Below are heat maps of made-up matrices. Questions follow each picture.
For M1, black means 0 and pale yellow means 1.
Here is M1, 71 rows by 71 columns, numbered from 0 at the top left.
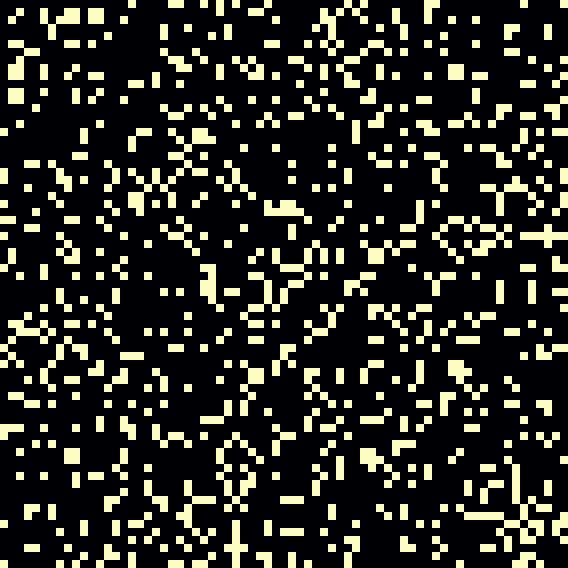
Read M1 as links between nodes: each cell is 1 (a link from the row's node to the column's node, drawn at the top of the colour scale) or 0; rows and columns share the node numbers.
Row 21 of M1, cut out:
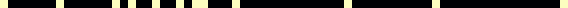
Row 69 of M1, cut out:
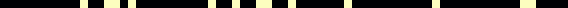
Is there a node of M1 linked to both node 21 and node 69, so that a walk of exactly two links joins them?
yes
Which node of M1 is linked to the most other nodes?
node 9
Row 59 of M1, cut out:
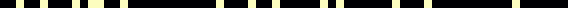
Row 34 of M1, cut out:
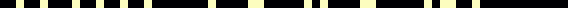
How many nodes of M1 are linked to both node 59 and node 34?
8
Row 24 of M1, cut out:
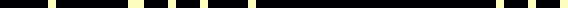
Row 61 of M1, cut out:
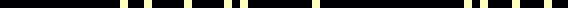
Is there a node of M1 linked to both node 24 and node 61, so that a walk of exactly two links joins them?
no
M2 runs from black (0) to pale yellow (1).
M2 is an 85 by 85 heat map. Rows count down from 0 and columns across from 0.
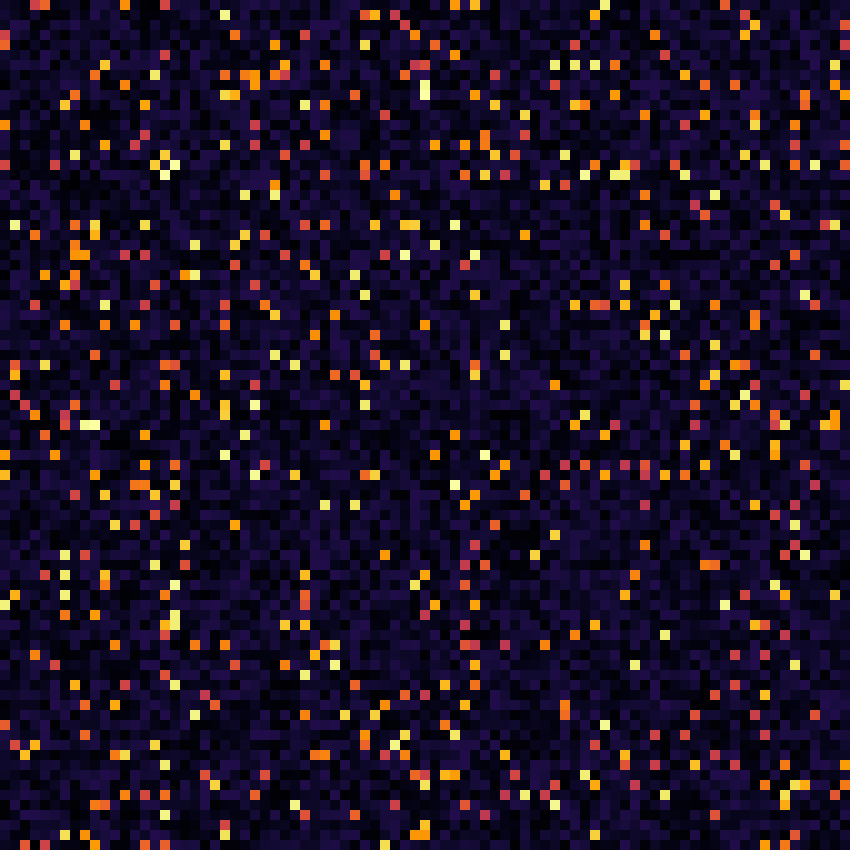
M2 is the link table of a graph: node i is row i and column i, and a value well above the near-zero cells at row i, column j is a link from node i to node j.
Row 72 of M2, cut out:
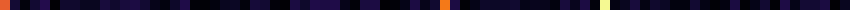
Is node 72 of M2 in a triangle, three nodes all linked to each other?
yes
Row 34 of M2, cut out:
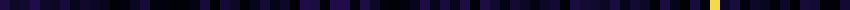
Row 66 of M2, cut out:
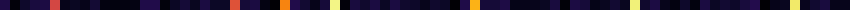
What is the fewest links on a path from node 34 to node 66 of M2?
4
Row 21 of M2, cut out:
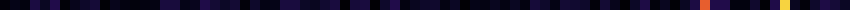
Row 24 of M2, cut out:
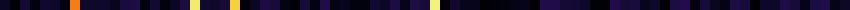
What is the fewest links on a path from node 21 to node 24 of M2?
5
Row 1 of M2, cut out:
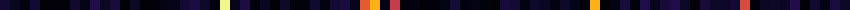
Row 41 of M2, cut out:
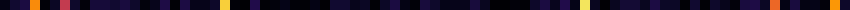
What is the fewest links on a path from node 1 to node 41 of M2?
2
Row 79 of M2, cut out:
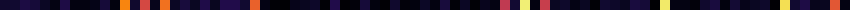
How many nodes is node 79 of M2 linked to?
10
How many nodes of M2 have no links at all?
0
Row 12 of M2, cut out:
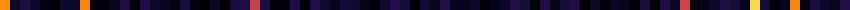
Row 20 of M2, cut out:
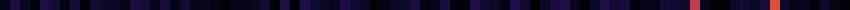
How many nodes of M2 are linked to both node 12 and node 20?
0
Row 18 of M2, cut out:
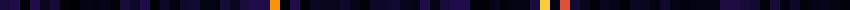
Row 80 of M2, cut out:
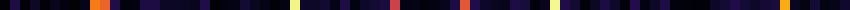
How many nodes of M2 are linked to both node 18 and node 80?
0
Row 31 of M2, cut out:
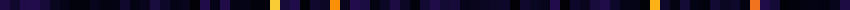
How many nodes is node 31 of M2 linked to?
4
